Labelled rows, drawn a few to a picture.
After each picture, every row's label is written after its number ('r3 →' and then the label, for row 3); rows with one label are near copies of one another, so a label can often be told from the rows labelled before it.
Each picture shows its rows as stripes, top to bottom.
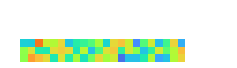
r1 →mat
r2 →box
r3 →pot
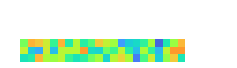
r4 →pot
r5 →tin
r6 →mat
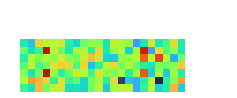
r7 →mat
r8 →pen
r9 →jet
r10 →box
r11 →pen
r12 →pot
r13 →mat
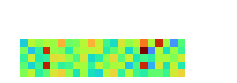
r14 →jet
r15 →pen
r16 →box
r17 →pen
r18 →box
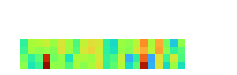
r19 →jet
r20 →jet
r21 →pen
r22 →pen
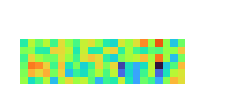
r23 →jet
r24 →box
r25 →jet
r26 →pot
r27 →pot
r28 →tin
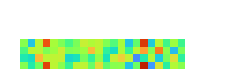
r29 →pen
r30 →jet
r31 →mat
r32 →pen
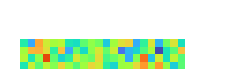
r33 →mat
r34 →pot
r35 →pen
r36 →jet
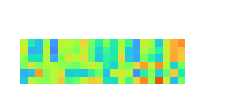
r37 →tin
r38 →tin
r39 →tin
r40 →jet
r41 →mat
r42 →jet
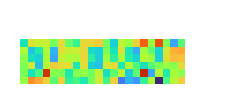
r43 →jet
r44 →tin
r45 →tin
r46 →box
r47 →pen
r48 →pot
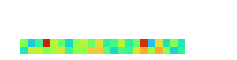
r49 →pen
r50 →jet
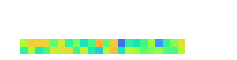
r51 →pot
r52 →box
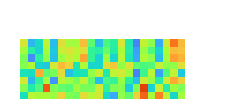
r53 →tin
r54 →tin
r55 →tin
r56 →box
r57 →mat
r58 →tin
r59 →pen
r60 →jet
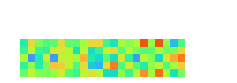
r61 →jet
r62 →box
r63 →tin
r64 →box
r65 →jet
